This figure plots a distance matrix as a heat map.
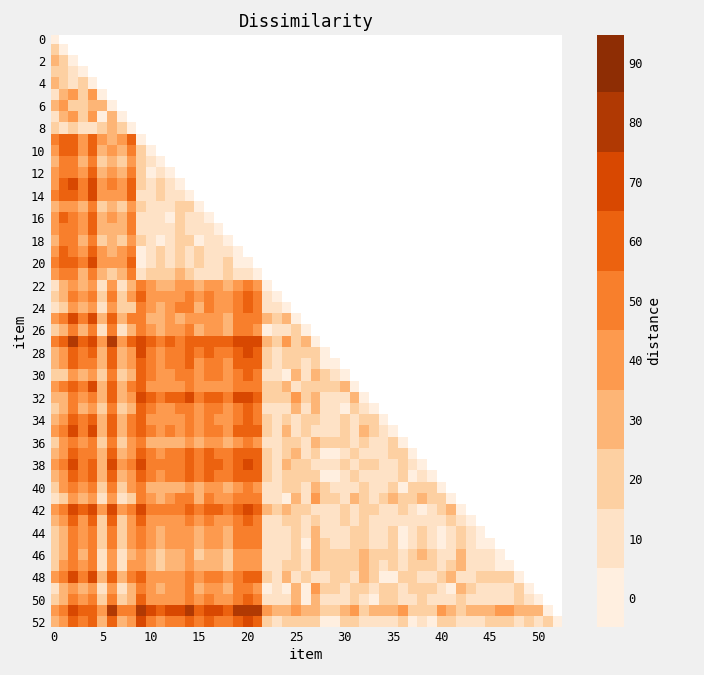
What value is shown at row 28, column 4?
60
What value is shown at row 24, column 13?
50
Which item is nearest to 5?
7
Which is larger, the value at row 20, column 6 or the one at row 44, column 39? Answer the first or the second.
the first
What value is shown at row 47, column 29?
20
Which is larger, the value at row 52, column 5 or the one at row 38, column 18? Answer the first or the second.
the second
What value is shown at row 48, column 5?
30
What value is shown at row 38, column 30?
20
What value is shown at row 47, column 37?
20
